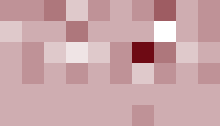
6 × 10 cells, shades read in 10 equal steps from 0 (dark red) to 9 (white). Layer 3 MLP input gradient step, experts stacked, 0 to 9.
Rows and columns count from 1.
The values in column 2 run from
5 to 6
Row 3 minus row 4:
0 0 1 3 1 0 -7 -1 1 1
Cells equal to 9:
1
